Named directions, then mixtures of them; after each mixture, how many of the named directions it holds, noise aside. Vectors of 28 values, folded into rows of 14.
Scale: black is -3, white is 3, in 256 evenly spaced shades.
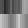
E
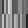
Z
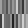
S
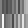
two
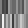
three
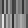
three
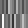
two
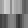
one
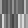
two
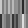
two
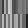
one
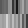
three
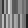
one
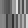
two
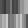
two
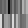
three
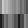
one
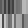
three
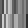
one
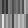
three
